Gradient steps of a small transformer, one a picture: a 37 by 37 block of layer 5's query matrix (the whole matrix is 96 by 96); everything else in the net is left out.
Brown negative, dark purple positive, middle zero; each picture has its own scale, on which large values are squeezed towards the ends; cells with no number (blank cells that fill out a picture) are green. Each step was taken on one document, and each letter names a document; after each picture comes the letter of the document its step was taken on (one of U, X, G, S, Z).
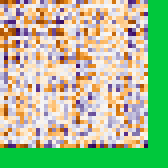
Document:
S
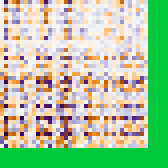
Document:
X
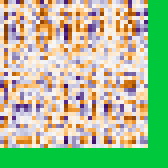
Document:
X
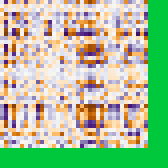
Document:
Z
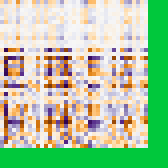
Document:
X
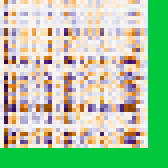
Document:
X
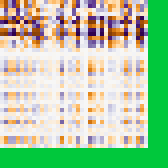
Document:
S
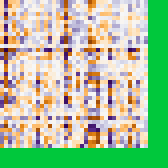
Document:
X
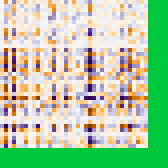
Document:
Z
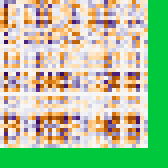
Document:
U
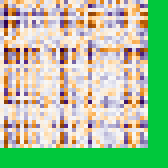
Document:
S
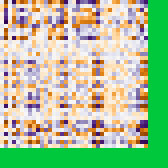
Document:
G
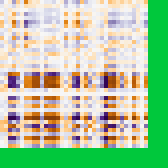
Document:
U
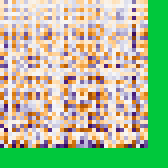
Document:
Z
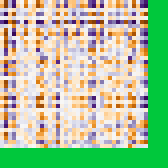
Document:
G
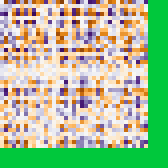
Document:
S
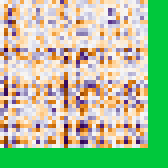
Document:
S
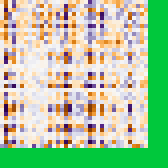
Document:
Z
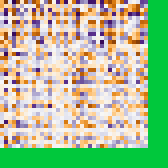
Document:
Z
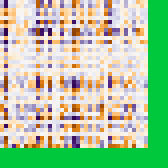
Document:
U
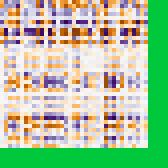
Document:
U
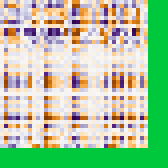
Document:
U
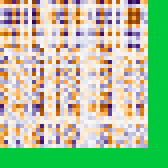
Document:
S
